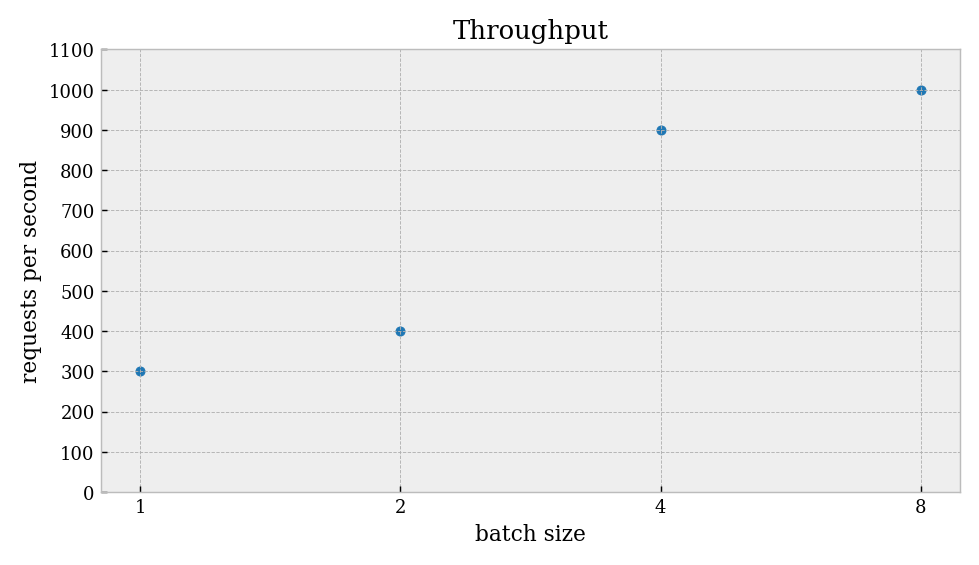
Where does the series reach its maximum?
8
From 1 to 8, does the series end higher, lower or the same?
higher
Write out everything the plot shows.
Title: Throughput
x-axis: batch size, ticks 1 2 4 8
y-axis: requests per second, ticks 0 100 200 300 400 500 600 700 800 900 1000 1100
Values:
300 400 900 1000
